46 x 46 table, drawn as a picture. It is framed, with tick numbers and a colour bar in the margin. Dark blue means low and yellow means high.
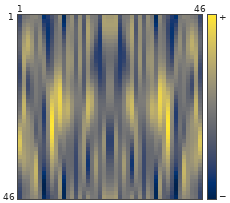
On average the colour sits 50% of the way up the scale. The grain runs up and down. The values follow a bell shape. It is mirror symmetric from left to right.
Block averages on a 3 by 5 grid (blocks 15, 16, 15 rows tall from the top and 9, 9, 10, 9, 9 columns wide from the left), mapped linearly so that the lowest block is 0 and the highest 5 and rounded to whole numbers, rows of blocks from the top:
12021 | 35153 | 20202
